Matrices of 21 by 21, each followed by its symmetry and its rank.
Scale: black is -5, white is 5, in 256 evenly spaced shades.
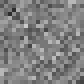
symmetric, full rank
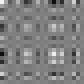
symmetric, rank one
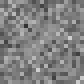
symmetric, full rank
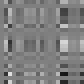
neither, rank one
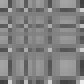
symmetric, rank one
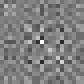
symmetric, rank three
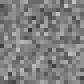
neither, full rank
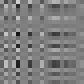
neither, rank one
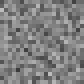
neither, full rank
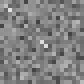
symmetric, full rank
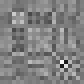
symmetric, rank three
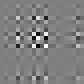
symmetric, rank one
